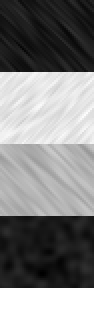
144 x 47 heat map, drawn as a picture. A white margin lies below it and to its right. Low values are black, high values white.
It is made of 4 by 1 panels. Panel 1,1: very low, slanting down to the right, faint in contrast. Panel 2,1: very high, slanting up to the right, faint in contrast. Panel 3,1: high, slanting down to the right, faint in contrast. Panel 4,1: very low, blotchy, faint in contrast.
